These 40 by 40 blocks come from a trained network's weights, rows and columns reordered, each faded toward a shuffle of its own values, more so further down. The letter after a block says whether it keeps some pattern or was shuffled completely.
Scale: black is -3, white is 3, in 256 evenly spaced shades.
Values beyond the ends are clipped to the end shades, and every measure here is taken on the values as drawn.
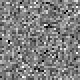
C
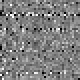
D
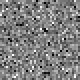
C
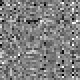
D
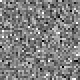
C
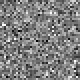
D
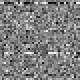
D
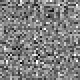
D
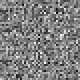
D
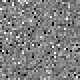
C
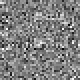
D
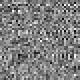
D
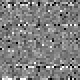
D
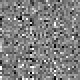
D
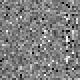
D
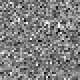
C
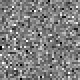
C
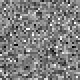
C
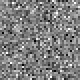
C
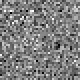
D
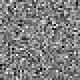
C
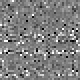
D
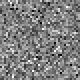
C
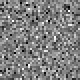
C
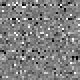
D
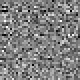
D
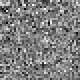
D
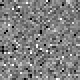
C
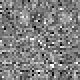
D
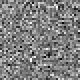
D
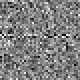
D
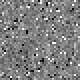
C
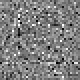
D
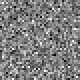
C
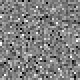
C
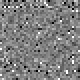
D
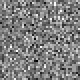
C
